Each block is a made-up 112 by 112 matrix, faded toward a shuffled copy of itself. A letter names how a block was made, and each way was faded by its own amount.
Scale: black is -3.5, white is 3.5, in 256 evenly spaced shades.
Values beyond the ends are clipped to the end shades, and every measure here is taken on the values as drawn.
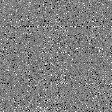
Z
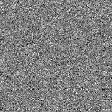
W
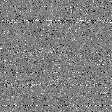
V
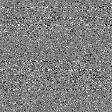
V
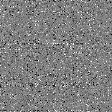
Z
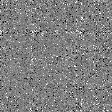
Z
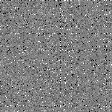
Z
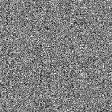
W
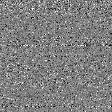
V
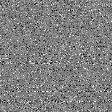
V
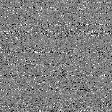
V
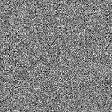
W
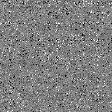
Z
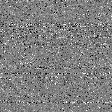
V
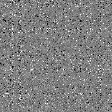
Z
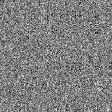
W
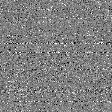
V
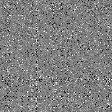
Z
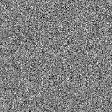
W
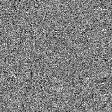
W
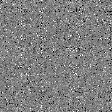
Z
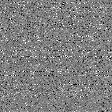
V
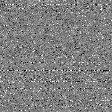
V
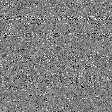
V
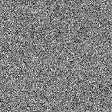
W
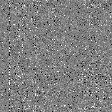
Z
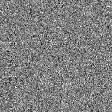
W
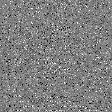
Z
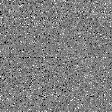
Z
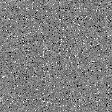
Z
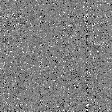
Z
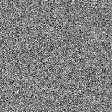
W
